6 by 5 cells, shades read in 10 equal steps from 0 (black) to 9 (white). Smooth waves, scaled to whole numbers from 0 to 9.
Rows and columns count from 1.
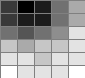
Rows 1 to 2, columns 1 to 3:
2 0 1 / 2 1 1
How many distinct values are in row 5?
2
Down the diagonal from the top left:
2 1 4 7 8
